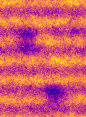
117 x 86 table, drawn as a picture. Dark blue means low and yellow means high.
Ninth with the lowest average: bottom middle. Stripes: horizontal, repeating 6 times. Dips: two. Slope: none.
